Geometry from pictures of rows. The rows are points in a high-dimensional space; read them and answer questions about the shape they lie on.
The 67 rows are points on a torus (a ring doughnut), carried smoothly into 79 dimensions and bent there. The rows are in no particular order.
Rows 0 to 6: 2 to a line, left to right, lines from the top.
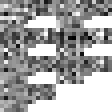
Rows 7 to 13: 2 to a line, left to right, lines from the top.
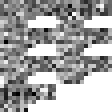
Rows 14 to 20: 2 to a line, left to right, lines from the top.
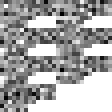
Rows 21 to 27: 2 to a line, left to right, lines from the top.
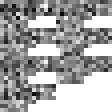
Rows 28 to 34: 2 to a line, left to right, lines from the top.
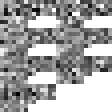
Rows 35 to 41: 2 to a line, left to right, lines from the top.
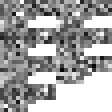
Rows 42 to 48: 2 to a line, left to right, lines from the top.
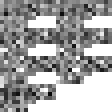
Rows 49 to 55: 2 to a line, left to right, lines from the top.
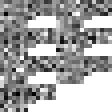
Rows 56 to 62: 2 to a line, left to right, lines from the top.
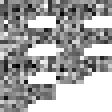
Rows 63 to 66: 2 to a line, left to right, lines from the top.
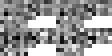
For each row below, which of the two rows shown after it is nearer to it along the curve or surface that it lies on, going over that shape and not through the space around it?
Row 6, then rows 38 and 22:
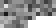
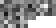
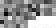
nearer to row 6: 22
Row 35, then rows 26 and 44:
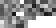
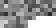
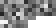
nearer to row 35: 26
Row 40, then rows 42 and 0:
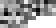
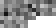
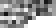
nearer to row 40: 0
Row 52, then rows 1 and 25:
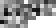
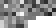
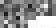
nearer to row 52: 25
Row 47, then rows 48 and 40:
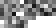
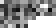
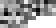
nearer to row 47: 48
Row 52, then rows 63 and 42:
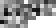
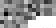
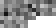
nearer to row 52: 63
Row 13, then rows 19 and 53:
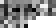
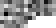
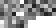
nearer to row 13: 19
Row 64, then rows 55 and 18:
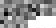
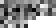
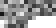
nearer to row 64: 55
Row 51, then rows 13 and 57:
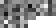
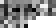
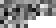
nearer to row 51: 57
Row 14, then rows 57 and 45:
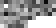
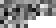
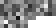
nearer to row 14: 45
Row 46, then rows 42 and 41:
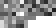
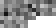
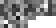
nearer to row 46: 41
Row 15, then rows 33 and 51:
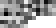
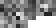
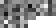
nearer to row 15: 51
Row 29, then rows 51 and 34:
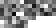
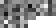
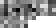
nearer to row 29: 51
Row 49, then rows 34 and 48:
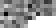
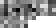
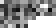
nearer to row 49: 34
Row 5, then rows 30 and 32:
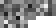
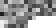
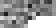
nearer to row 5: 30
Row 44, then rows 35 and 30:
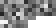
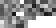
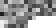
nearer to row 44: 30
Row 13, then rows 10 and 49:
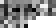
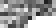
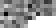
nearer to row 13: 49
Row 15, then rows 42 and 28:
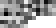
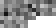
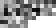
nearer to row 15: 28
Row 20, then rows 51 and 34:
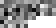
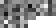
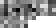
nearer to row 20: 51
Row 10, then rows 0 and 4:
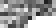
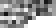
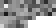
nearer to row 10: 0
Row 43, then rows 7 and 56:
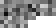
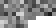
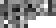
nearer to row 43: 56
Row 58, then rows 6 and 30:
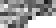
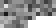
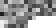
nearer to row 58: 30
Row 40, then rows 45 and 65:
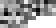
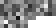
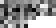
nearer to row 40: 65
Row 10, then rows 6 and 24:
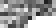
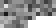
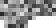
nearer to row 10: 24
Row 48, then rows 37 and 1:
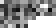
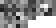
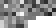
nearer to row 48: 37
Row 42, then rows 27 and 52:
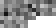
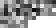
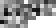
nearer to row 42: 27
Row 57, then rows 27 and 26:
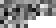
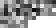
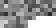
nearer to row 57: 27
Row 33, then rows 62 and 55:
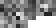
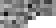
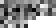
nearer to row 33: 55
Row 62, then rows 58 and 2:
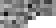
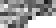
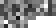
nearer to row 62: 58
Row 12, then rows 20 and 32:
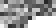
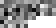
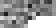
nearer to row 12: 32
